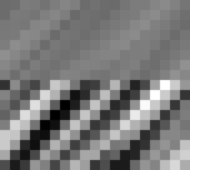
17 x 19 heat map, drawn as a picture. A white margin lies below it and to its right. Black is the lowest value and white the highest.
Mirror symmetry: none. Grain: diagonal, up to the right. Seam: horizontal, 50% of the way down, the top part calmer. Average level on the scale: 50%. Ninth with the highest average: middle right.
